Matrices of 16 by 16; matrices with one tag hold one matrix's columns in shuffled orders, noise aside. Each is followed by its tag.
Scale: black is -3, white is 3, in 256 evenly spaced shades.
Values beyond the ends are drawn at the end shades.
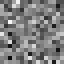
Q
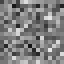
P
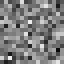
Q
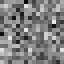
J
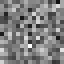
J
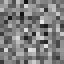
J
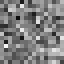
J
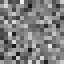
Q
